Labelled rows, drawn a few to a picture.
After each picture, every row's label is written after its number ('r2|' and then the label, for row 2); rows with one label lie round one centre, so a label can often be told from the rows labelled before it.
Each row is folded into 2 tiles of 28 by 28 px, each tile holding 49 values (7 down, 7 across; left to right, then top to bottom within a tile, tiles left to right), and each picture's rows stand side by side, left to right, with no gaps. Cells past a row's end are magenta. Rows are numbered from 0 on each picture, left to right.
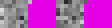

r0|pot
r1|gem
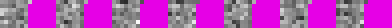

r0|pot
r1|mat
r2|gem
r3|gem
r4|mat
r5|pot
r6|gem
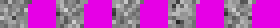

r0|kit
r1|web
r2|web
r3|mat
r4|web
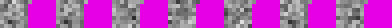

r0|mat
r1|mat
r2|pot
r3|gem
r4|web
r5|mat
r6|pot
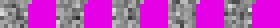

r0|pot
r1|pot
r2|pot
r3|mat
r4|gem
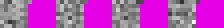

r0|mat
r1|kit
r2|kit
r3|gem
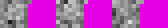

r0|mat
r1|mat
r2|web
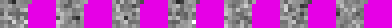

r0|gem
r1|pot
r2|kit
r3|gem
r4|pot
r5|kit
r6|web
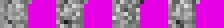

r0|mat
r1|mat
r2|kit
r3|mat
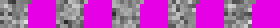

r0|gem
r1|mat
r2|web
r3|kit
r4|gem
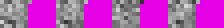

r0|mat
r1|mat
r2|kit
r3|mat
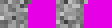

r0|kit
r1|mat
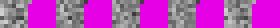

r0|pot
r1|kit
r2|kit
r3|kit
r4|pot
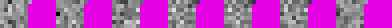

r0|mat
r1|web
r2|gem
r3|kit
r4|kit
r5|kit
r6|web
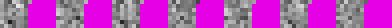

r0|mat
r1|pot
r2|mat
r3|kit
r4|pot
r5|mat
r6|kit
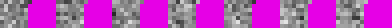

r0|kit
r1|gem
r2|web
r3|mat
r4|kit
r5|pot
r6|pot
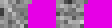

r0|web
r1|gem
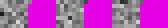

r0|web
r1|kit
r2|gem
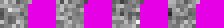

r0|web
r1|kit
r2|gem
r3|web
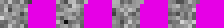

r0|kit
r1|mat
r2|web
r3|gem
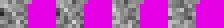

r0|web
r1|web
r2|pot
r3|pot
